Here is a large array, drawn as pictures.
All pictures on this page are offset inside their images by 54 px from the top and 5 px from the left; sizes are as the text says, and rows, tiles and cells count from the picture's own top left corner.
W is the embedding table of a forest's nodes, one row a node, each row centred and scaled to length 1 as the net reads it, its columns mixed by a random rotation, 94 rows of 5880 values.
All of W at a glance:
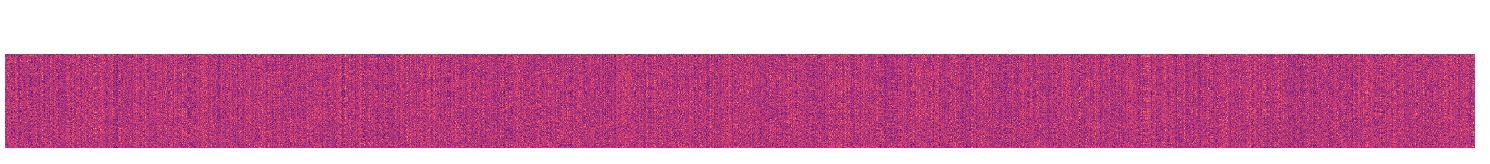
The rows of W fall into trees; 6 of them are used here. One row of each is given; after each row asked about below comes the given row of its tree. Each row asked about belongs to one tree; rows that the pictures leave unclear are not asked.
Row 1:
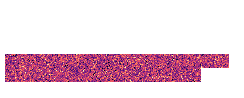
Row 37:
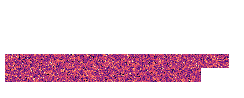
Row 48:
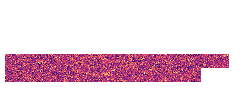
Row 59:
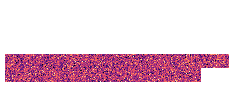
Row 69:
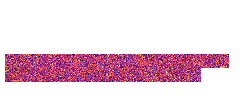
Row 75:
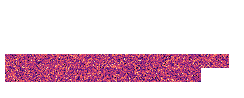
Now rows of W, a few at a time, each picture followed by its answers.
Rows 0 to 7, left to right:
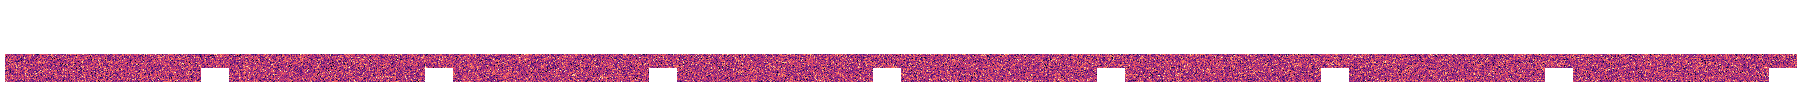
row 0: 59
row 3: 69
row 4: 37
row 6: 37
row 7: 48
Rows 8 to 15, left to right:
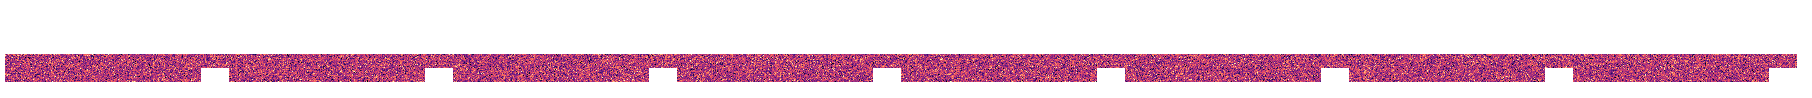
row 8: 37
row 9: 1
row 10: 59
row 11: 48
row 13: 75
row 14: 1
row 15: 48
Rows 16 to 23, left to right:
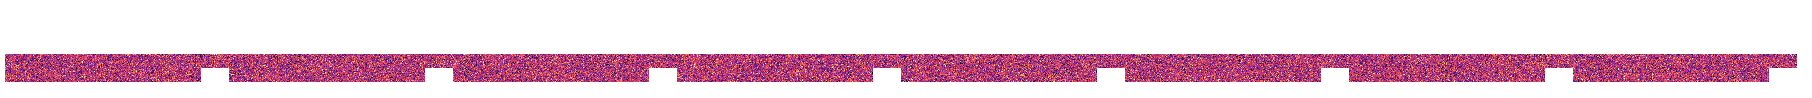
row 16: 59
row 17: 37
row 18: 75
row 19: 1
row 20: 1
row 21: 75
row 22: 59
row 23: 75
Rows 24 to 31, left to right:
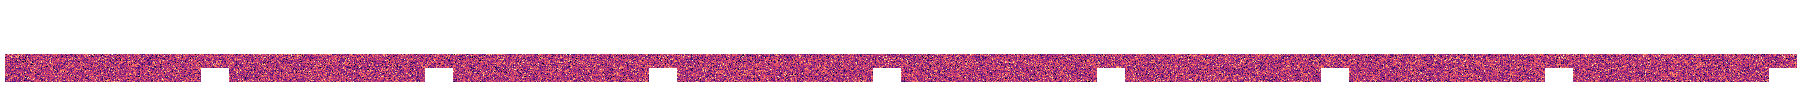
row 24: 37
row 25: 75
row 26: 69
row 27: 37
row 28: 69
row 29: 75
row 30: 69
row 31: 48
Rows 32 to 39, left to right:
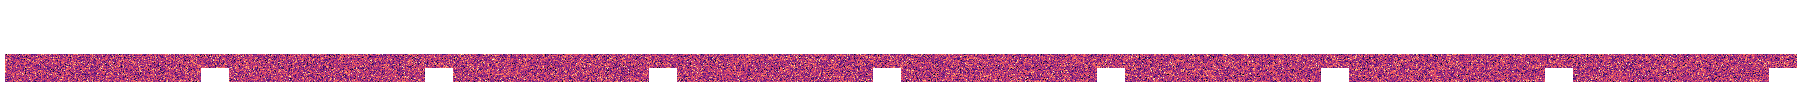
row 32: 69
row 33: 1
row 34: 1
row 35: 1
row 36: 75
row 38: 37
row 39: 37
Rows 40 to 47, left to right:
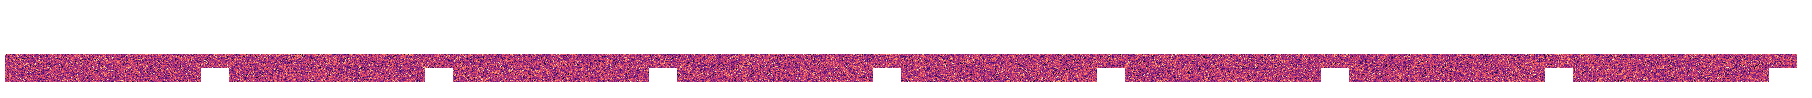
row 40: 48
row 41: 75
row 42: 37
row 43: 59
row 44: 1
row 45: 75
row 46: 59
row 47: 1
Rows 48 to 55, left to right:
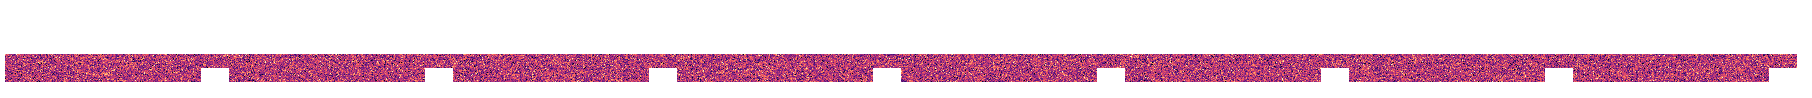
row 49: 37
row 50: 75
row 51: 37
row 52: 69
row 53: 37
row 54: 1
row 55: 59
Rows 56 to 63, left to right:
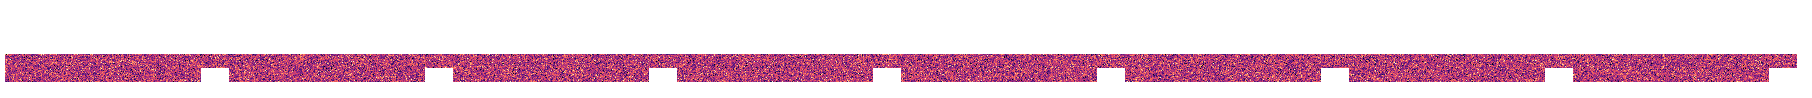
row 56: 69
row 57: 1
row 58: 1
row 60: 59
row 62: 37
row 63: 1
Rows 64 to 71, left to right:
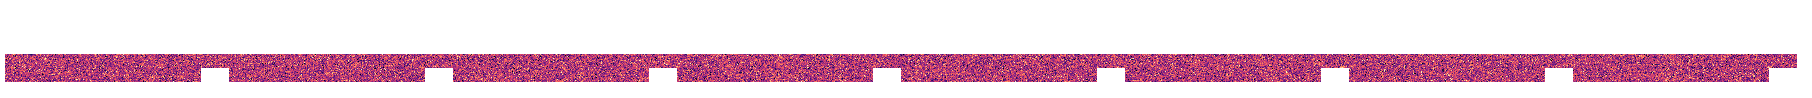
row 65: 48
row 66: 37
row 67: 75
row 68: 1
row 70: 48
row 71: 75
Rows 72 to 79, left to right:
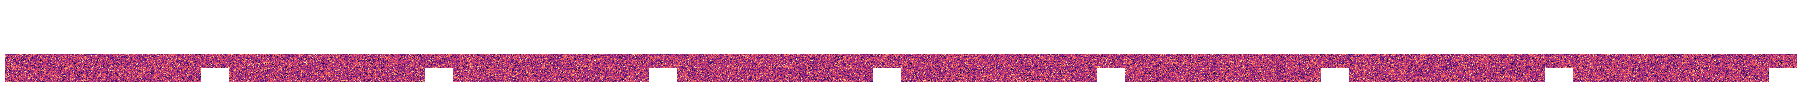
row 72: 59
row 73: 48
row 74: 1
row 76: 75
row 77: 69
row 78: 1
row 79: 1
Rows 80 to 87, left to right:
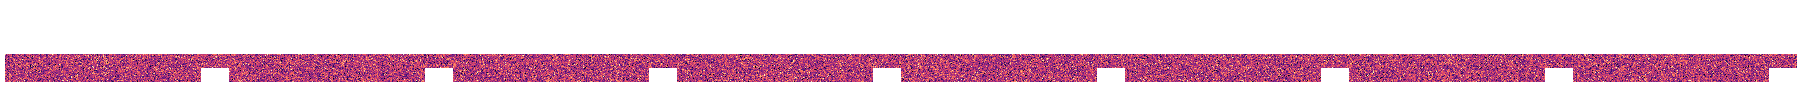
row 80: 48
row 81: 69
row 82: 75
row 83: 75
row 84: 1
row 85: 48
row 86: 75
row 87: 48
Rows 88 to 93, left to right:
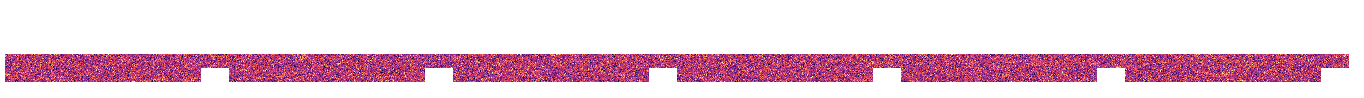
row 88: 37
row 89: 1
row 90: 37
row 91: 37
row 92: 69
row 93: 48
